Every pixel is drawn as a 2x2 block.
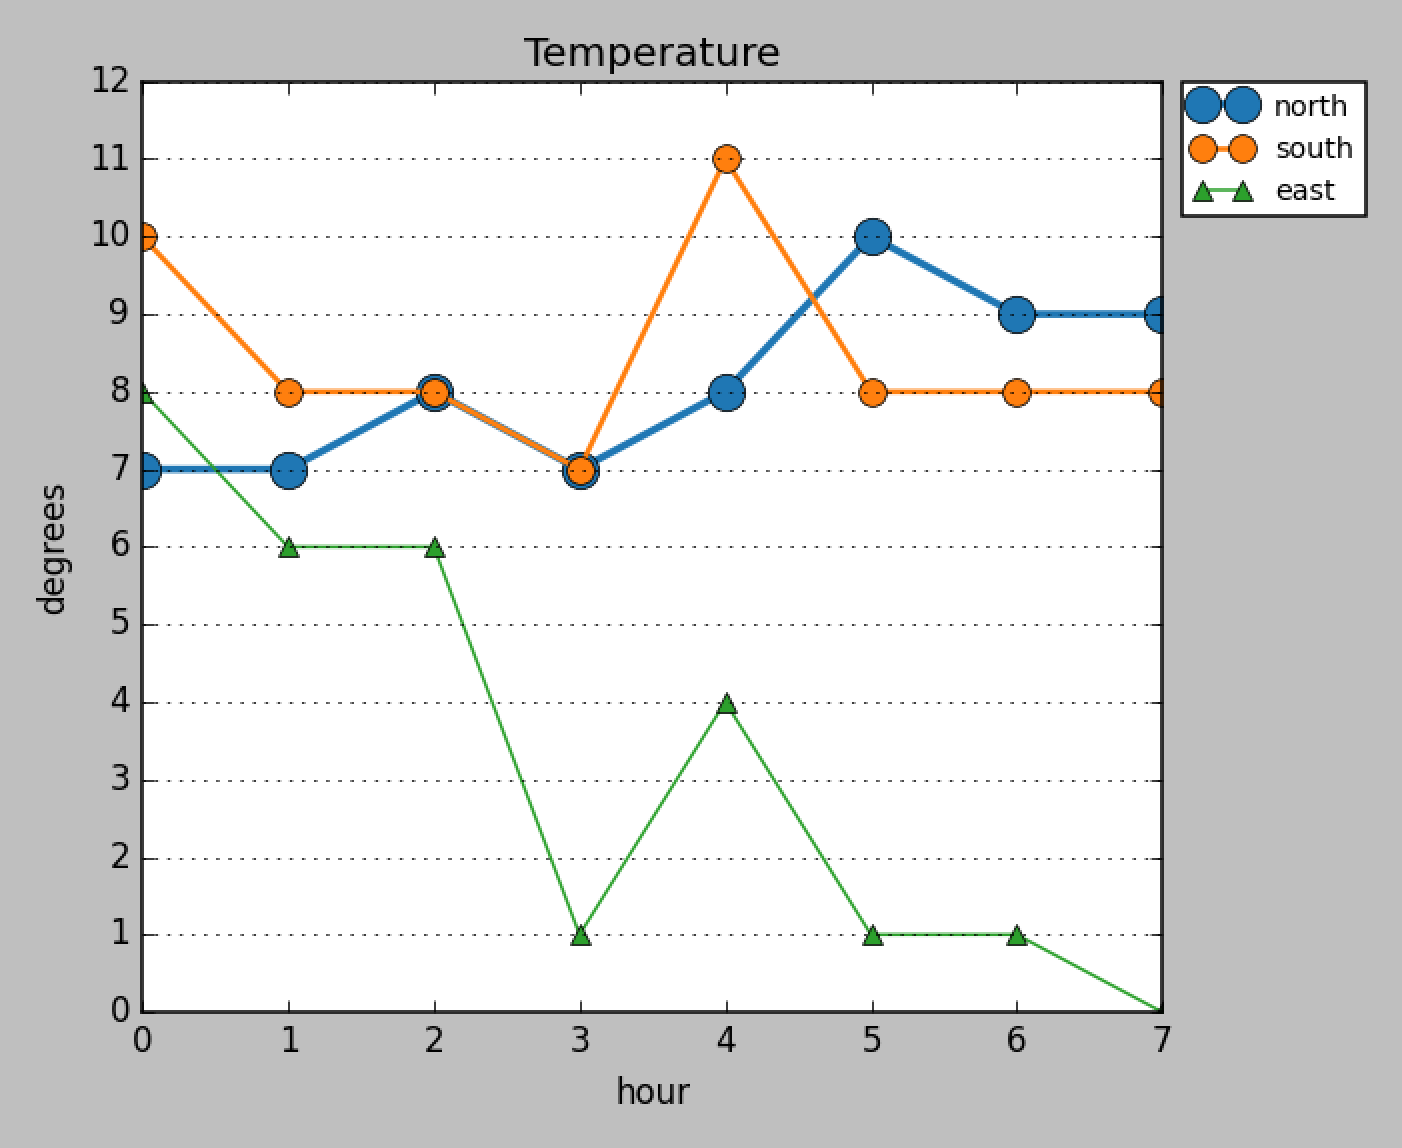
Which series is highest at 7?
north
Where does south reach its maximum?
4
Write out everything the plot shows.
Title: Temperature
x-axis: hour, ticks 0 1 2 3 4 5 6 7
y-axis: degrees, ticks 0 1 2 3 4 5 6 7 8 9 10 11 12
Legend: north, south, east
Values:
north: 7 7 8 7 8 10 9 9
south: 10 8 8 7 11 8 8 8
east: 8 6 6 1 4 1 1 0
